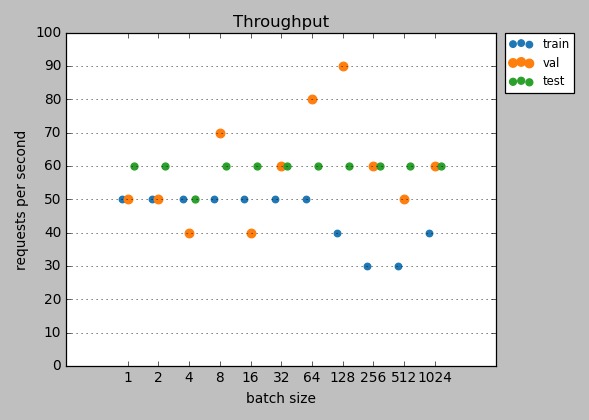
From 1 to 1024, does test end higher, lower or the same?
the same
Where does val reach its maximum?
128
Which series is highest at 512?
test
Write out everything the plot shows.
Title: Throughput
x-axis: batch size, ticks 1 2 4 8 16 32 64 128 256 512 1024
y-axis: requests per second, ticks 0 10 20 30 40 50 60 70 80 90 100
Legend: train, val, test
Values:
train: 50 50 50 50 50 50 50 40 30 30 40
val: 50 50 40 70 40 60 80 90 60 50 60
test: 60 60 50 60 60 60 60 60 60 60 60
